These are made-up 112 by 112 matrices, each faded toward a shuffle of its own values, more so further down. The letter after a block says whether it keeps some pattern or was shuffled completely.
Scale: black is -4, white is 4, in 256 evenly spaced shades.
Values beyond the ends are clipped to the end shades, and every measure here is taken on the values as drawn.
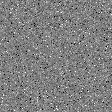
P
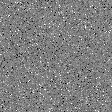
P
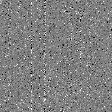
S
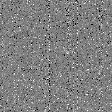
S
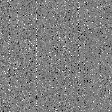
S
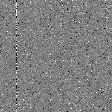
S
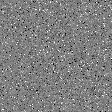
P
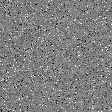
P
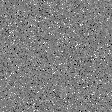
P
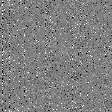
S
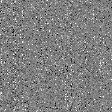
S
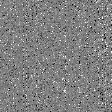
S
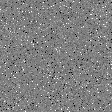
P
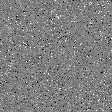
P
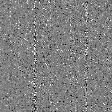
S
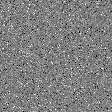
P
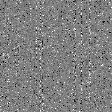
S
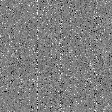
S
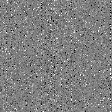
S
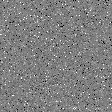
P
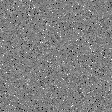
P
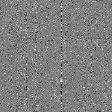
S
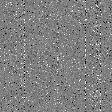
S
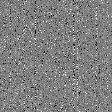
S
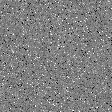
P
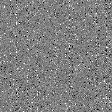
S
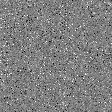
P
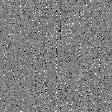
S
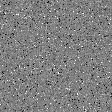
P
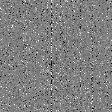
S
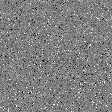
P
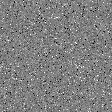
P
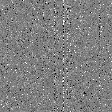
S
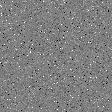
P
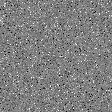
P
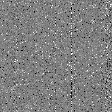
S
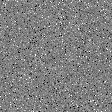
P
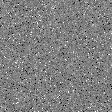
P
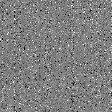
S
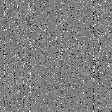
S
